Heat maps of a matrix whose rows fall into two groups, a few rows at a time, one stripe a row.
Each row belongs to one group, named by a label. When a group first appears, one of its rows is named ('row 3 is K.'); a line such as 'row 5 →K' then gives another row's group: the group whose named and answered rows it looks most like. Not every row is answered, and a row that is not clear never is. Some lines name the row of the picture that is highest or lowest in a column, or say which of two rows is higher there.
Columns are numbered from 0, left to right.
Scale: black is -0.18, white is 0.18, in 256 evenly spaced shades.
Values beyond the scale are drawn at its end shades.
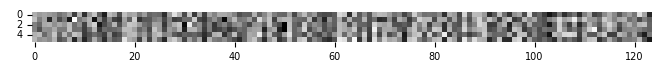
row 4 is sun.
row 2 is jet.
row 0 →jet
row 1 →sun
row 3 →jet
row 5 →jet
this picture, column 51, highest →4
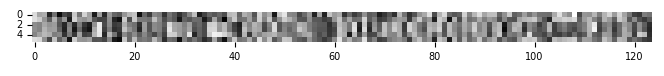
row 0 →sun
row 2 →jet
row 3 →jet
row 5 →sun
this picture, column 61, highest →5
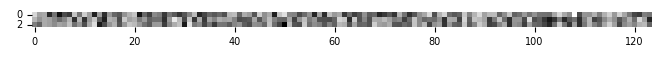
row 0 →sun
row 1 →jet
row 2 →jet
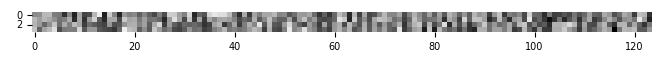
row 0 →jet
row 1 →jet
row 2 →sun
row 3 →sun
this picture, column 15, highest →0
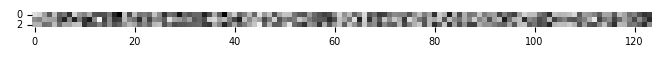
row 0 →sun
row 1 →jet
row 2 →sun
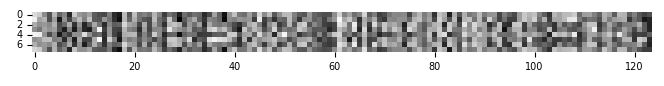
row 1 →sun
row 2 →jet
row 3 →jet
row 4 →sun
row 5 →jet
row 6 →jet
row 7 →sun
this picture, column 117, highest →4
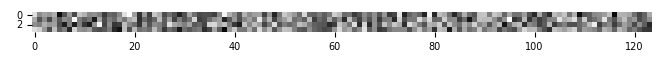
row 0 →sun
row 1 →sun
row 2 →jet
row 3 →sun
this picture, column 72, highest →2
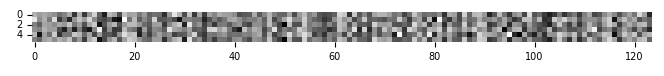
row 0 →jet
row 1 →sun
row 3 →jet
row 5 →jet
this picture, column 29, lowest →1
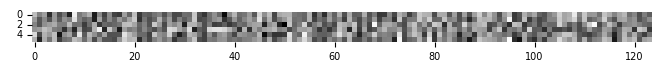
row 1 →sun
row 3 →jet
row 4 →sun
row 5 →sun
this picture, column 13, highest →3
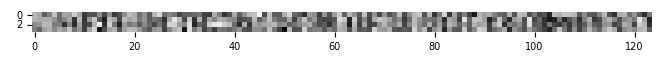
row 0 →sun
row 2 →jet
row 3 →jet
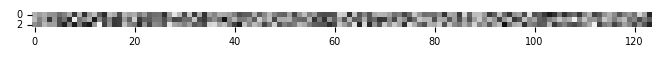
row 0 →jet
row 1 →sun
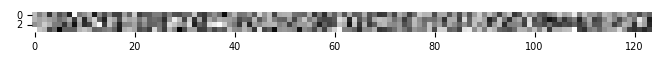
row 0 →sun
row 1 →jet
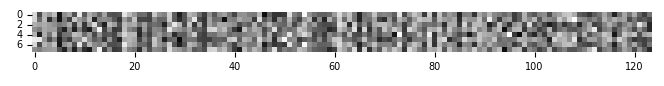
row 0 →sun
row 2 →jet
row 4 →sun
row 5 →sun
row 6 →sun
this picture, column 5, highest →2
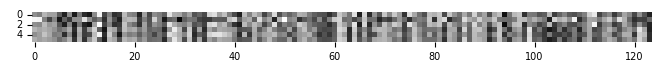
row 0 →jet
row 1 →sun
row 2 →jet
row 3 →jet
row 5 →jet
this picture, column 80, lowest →1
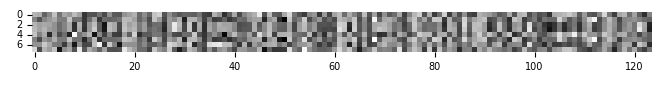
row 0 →sun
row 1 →jet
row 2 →jet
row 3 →jet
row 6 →jet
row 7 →sun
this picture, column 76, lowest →4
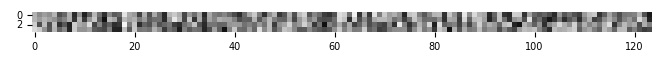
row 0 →jet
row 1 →jet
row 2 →sun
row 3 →sun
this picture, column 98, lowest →0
